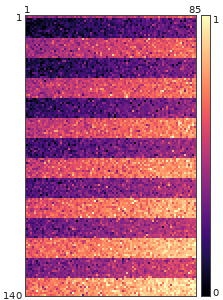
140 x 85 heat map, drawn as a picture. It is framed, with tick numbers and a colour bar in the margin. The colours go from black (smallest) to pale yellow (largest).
Slope: up to the bottom right. Stripes: horizontal, repeating 7 times. Ninth with the highest average: bottom right. Ninth with the lowest average: top left.
